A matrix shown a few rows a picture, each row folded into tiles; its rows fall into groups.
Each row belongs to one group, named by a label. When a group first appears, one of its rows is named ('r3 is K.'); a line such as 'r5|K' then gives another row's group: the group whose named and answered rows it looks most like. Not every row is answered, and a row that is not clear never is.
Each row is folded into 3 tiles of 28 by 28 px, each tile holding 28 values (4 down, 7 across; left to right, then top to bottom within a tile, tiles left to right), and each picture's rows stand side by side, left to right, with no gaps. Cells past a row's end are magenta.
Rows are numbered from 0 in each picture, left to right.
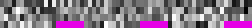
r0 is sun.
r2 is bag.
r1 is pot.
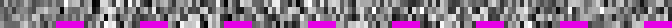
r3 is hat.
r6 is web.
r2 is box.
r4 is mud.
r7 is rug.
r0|pot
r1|sun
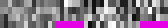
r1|sun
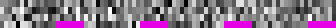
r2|pot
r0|web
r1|bag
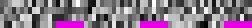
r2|bag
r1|hat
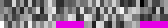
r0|box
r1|box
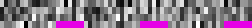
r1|hat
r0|hat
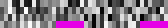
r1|mud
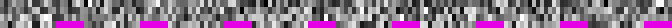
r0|box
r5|box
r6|box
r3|bag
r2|mud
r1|pot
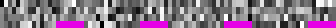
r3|pot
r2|web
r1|web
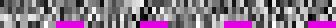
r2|rug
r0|bag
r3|mud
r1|mud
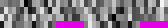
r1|web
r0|bag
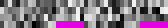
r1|bag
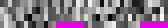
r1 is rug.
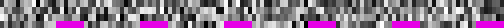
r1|hat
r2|hat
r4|bag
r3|mud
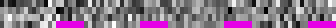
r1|rug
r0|bag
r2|rug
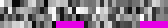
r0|mud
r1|web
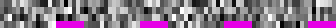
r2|sun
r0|hat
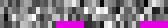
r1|pot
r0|pot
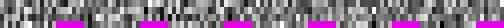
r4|sun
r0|sun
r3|rug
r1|pot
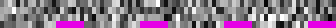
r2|hat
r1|rug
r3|bag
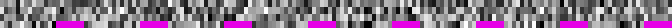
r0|mud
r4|bag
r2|mud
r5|bag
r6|box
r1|bag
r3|rug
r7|bag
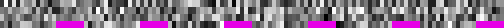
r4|sun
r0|rug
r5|sun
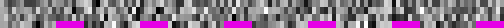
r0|sun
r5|web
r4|box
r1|sun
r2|sun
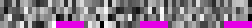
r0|hat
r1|web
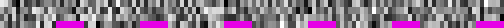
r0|mud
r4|sun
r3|rug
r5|web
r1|bag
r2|box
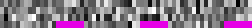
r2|mud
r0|pot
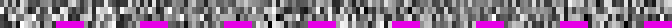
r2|pot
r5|bag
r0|pot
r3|web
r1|sun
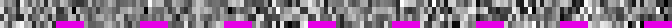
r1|pot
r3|hat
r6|mud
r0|mud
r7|mud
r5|box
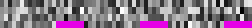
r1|bag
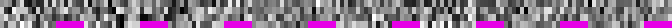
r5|box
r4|mud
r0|sun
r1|box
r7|pot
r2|hat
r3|web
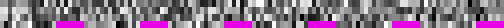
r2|hat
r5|rug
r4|rug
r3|mud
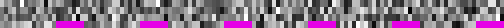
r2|web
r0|mud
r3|mud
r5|web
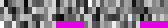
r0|box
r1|rug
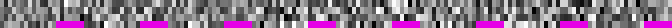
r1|pot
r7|rug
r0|web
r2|pot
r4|hat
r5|box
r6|mud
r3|box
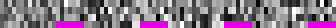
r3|hat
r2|box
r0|web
